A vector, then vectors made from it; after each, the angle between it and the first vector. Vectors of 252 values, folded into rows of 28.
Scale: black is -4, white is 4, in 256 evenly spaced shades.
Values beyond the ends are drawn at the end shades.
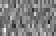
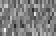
nearly parallel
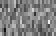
nearly opposite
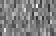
partly aligned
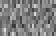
nearly parallel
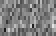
partly opposed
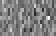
orthogonal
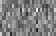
orthogonal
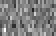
nearly parallel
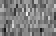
partly opposed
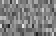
partly opposed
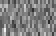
nearly parallel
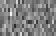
partly aligned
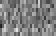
partly aligned
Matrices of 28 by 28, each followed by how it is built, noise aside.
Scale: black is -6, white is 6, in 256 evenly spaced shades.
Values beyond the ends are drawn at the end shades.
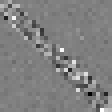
banded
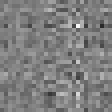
low rank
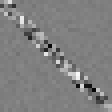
banded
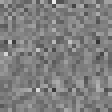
low rank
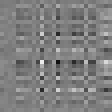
low rank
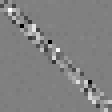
banded
